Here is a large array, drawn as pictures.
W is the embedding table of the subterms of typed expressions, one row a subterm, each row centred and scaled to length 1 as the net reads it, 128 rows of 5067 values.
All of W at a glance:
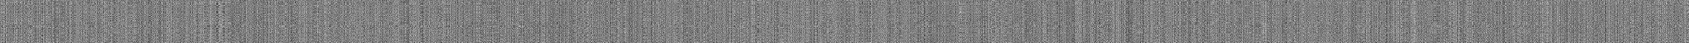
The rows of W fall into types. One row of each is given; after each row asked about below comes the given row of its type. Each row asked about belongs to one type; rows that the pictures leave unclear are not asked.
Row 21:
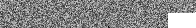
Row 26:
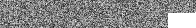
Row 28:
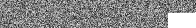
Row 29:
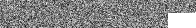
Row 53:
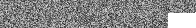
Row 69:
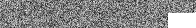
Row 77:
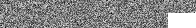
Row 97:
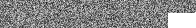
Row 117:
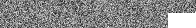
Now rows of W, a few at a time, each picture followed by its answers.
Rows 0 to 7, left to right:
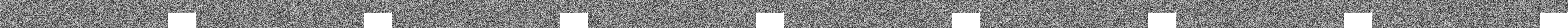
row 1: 21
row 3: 97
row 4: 26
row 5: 21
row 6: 69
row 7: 53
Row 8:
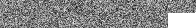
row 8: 117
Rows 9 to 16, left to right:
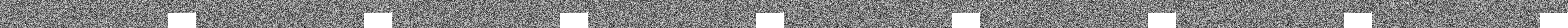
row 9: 28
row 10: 21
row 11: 69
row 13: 26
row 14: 97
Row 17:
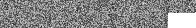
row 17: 53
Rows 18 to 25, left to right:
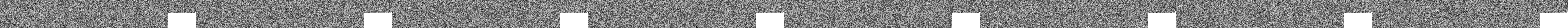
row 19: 28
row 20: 26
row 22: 53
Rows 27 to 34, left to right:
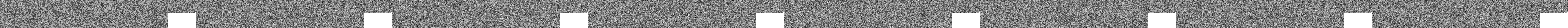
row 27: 117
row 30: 26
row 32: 53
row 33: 28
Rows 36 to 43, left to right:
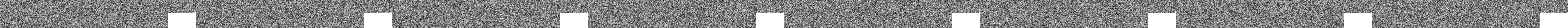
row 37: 28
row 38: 29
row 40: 26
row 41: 26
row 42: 117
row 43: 53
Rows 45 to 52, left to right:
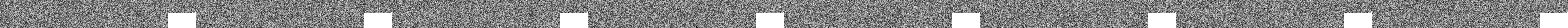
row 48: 21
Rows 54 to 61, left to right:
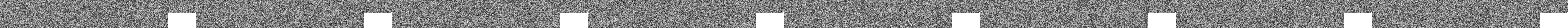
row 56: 26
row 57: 69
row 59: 53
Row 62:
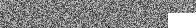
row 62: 21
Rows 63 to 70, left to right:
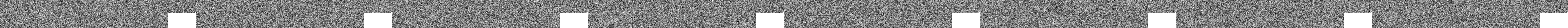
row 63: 117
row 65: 97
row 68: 117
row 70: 97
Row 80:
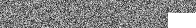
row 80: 77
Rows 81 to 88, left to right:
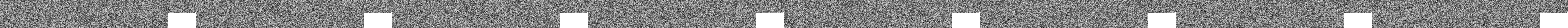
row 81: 53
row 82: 117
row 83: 117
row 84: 28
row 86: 28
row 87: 26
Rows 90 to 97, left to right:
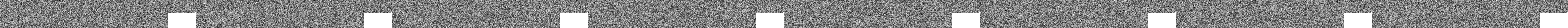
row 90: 69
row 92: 97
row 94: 26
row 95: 97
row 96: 97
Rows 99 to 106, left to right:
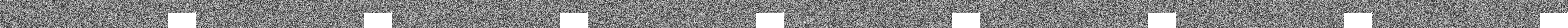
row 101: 97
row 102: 21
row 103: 69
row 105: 117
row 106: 117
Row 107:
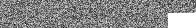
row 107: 28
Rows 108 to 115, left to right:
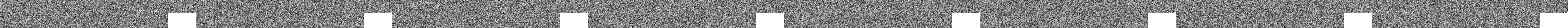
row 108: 21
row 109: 69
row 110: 77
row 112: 97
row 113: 69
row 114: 21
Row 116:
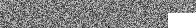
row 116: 21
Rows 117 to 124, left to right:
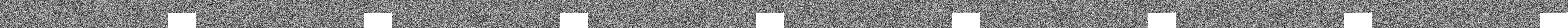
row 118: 26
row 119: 53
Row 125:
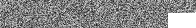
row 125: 21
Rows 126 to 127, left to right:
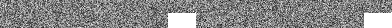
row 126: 117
